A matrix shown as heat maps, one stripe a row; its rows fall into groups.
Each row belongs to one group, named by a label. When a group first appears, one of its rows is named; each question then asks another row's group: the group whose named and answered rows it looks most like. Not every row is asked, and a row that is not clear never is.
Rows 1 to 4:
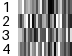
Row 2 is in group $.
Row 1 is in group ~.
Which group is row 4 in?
$
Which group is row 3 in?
~
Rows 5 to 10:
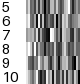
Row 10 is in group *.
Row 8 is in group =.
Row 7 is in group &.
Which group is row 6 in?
=
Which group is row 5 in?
&
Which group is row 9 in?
=
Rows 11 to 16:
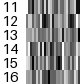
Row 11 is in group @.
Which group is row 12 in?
&
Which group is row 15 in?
=
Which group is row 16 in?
&
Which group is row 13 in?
*
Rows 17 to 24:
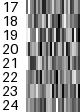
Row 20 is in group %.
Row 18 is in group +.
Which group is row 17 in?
&
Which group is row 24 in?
*
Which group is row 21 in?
@
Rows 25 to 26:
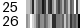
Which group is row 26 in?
*
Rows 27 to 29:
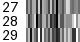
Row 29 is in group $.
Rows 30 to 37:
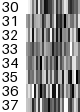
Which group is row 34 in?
%
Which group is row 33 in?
@
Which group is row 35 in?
%
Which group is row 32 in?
@
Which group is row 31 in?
~
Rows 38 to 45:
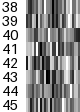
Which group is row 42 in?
&
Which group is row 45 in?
=
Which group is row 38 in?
@
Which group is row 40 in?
+
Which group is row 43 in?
&
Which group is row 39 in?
$
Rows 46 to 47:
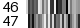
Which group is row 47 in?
%
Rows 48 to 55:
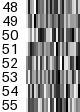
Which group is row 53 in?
$
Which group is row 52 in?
$
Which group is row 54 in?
%
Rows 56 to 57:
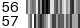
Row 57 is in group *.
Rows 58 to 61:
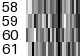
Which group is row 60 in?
$
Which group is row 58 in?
~
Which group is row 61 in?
=
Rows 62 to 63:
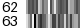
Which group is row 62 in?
+
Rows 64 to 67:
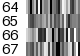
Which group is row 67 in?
$
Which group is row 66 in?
*
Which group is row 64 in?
=
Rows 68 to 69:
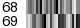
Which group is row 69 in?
~
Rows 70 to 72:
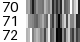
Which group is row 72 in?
~
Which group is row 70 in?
@
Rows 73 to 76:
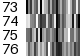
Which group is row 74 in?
~
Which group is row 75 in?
$
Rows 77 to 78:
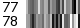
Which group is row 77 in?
$
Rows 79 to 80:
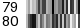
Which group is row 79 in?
*
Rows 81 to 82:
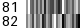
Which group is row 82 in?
~
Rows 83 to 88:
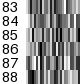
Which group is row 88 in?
@
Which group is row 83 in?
%
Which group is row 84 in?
~
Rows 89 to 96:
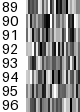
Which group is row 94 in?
*
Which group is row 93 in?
@
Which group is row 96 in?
&
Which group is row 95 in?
~
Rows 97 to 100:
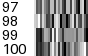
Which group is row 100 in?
%
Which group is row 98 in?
*
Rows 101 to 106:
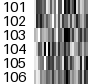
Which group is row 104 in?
=
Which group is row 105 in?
~
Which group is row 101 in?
+
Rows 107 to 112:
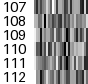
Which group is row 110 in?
@
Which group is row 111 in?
+
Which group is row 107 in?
$
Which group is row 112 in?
=
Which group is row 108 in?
=
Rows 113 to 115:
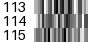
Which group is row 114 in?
~
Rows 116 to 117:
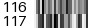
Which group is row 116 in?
+
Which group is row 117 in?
&
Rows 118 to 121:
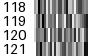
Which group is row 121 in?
@
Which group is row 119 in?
+
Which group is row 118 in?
=
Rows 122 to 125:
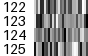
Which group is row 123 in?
@
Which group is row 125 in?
&
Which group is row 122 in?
&
